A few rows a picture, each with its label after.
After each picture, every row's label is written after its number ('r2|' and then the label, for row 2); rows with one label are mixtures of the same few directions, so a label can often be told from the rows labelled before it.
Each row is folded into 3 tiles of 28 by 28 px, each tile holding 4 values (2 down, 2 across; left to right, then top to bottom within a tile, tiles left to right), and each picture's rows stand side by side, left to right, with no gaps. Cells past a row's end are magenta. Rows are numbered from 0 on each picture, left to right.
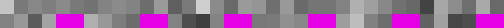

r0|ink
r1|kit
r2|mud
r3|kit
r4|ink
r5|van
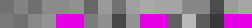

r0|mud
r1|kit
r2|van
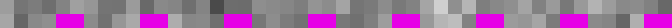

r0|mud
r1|van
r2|kit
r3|van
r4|ink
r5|kit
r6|kit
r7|ink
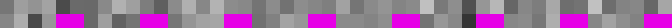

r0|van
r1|mud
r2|kit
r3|mud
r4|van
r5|van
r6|van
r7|van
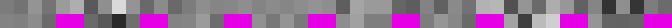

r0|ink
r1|mud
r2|ink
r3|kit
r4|ink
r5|ink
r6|van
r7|kit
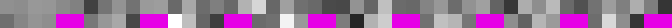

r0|kit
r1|ink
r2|kit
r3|kit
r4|ink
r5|mud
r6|ink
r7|mud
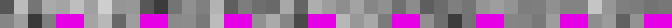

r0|kit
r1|ink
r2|van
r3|ink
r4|kit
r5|kit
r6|ink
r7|ink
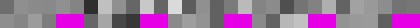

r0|ink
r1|van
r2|van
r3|mud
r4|ink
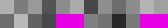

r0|van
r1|kit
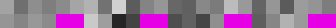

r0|van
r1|mud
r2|kit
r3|mud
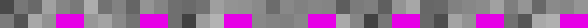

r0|ink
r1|mud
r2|ink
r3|kit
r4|kit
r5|ink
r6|mud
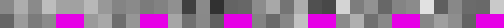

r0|kit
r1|ink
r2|kit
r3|ink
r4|ink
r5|van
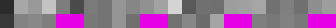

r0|mud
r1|ink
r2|ink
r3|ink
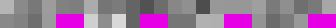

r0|ink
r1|kit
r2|mud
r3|mud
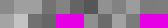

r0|ink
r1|ink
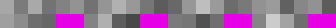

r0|mud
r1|mud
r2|mud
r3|mud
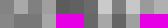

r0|ink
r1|kit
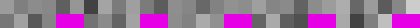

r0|van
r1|van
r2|mud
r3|van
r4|mud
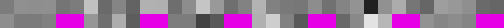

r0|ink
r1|van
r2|mud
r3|mud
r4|mud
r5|ink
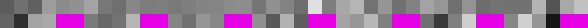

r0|ink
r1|ink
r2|ink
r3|van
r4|kit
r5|ink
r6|ink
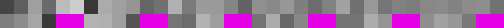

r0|ink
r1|ink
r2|kit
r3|van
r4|kit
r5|mud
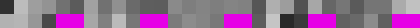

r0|ink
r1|kit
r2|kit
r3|van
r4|ink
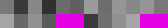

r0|kit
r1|kit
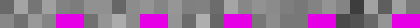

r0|ink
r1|mud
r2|van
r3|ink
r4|kit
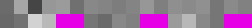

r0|mud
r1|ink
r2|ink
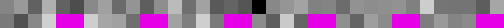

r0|ink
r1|kit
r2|kit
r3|ink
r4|van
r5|van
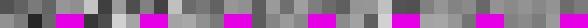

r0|kit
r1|kit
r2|mud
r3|mud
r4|van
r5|kit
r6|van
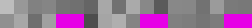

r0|ink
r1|mud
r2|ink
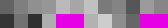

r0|kit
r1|mud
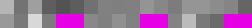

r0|kit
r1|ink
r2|mud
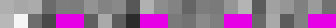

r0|ink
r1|van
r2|ink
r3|van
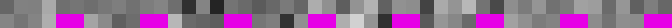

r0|van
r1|kit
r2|kit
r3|kit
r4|ink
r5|mud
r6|mud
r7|kit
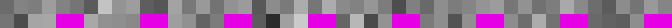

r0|ink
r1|ink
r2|mud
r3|mud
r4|van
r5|kit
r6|van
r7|kit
